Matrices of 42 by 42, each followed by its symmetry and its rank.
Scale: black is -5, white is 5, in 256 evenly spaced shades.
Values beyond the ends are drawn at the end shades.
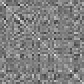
symmetric, rank five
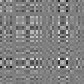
symmetric, rank two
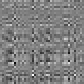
neither, rank three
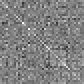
symmetric, rank five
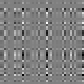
neither, rank one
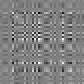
symmetric, rank two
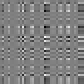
neither, rank one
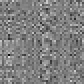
neither, rank five
